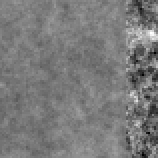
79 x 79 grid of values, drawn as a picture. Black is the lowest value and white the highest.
Histogram: heavy tails on both sides. Mirror symmetry: none. Seam: vertical, 80% of the way across, the left part calmer. Average level on the scale: 50%. Grain: blotchy.
